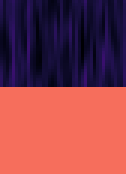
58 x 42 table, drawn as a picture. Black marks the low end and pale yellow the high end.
It is made of 2 by 1 panels. Panel 1,1: very low, streaked downward, faint in contrast. Panel 2,1: high, flat.
